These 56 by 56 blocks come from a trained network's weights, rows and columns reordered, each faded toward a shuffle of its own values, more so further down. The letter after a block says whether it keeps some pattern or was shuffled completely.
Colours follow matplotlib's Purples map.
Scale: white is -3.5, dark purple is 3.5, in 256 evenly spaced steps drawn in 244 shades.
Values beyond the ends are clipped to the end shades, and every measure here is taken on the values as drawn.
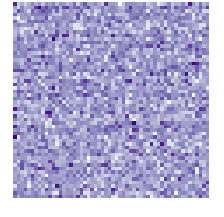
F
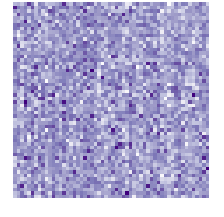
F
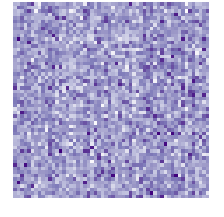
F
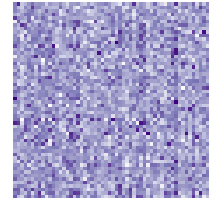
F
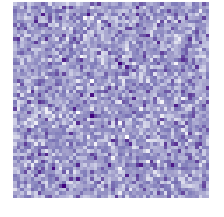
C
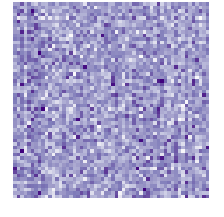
F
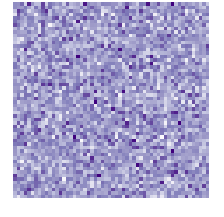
C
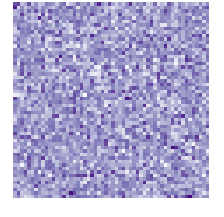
F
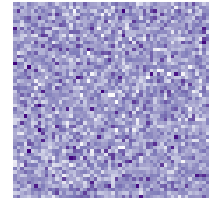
C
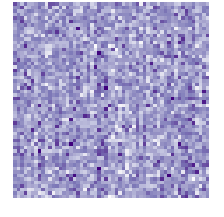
F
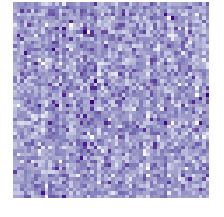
F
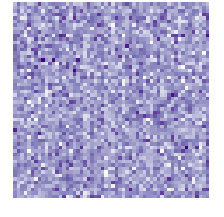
F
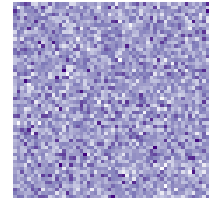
C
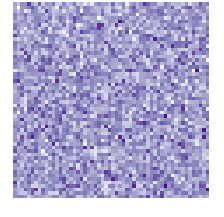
C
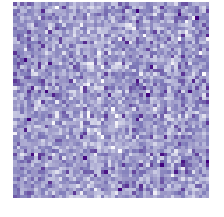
F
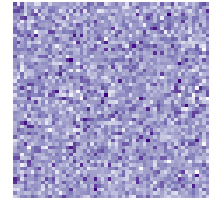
C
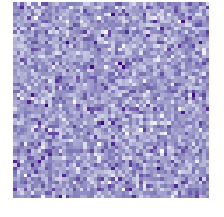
C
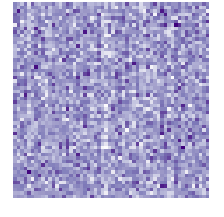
F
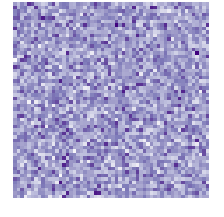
C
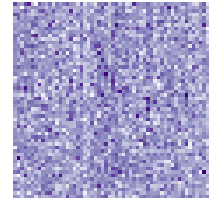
F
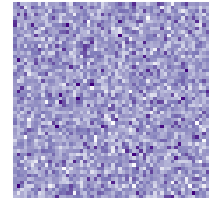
C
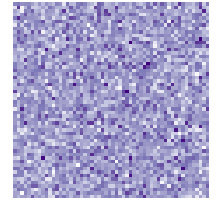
C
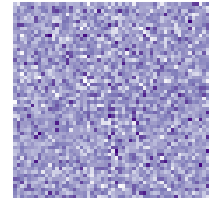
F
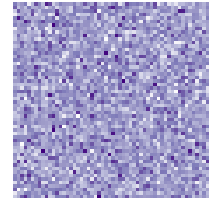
C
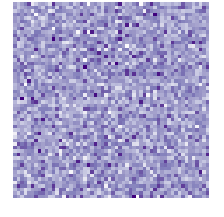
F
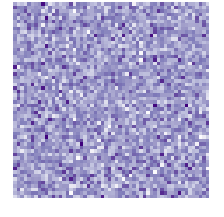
C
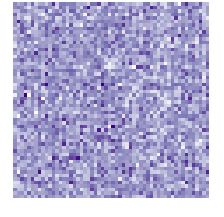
F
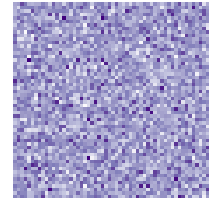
C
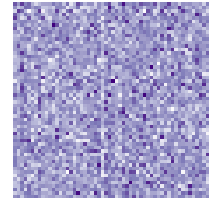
F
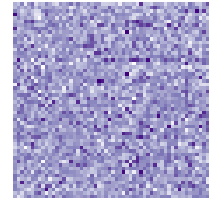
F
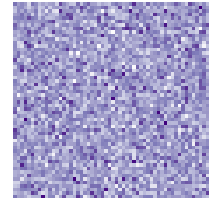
C
